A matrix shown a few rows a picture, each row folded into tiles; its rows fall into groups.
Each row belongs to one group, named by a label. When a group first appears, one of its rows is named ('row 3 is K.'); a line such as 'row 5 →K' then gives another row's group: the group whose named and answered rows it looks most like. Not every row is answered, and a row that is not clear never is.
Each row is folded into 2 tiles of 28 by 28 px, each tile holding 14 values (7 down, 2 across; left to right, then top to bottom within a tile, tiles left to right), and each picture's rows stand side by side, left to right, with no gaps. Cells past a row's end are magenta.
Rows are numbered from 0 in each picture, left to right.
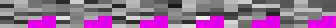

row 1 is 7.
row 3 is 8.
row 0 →8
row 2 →8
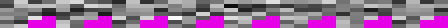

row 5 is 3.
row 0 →8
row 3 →3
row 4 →3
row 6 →7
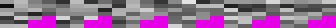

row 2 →8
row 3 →7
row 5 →3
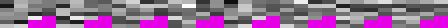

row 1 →8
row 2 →8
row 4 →8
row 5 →7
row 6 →3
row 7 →3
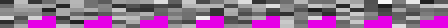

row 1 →8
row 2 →3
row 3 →8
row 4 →8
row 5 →7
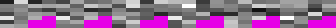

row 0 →7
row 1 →7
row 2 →3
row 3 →3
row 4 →7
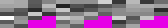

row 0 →3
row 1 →3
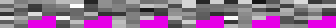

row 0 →3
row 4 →7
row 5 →8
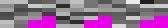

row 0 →7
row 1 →8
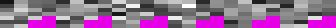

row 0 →8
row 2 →3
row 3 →3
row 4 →8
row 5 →8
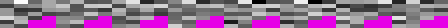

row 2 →8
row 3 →7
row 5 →7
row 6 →3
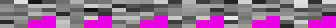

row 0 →7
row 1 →7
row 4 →7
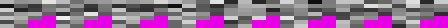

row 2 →3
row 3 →3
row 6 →7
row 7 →3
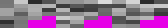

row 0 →8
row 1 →3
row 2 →8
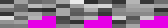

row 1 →8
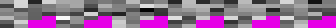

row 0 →3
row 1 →3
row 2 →7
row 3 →8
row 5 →3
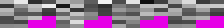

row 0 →8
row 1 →3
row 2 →7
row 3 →8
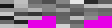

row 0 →8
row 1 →7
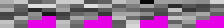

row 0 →7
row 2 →3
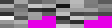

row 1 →8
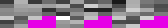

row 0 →8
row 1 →7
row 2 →8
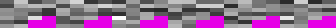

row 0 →8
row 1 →8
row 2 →7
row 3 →7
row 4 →8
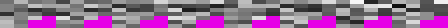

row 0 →7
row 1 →7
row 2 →3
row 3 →3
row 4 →8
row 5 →3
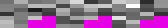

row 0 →7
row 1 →8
